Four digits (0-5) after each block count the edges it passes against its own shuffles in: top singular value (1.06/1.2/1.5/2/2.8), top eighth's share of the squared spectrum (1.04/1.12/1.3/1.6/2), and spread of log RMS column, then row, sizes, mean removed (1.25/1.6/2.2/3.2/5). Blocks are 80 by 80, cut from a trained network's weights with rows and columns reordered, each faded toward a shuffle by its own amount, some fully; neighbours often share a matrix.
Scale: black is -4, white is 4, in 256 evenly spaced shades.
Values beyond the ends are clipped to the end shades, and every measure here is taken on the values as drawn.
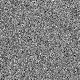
0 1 0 0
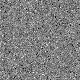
0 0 0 0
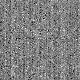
3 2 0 1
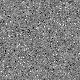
0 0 0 0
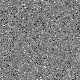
0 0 0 0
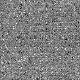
2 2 2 0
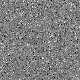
0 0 0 0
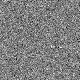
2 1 0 0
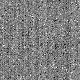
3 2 0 1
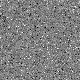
0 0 0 0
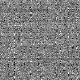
3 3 3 0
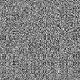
4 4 2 1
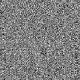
3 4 2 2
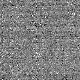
2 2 2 0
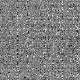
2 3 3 0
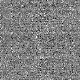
2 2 2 0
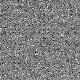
1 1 1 0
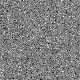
1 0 0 0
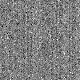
2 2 0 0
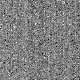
2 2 1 0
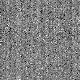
2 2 0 1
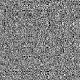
3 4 2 2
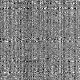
4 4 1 3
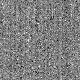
2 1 0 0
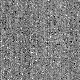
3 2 0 1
